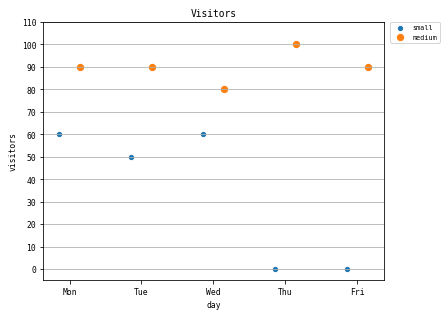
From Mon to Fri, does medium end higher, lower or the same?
the same
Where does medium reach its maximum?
Thu
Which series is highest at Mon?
medium
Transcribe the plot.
Title: Visitors
x-axis: day, ticks Mon Tue Wed Thu Fri
y-axis: visitors, ticks 0 10 20 30 40 50 60 70 80 90 100 110
Legend: small, medium
Values:
small: 60 50 60 0 0
medium: 90 90 80 100 90
